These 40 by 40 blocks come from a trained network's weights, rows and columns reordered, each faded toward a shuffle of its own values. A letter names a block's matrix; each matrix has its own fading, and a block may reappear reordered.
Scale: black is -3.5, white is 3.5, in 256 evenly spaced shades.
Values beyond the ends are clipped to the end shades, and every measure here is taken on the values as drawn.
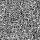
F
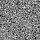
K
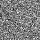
F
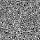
K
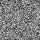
F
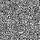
F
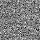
K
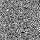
K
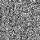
F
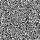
K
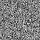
F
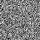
F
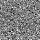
K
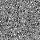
K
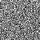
F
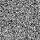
K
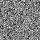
K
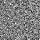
F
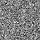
K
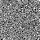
K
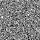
K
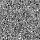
K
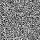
F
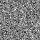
K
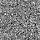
K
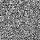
F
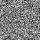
K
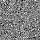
K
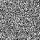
F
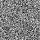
F
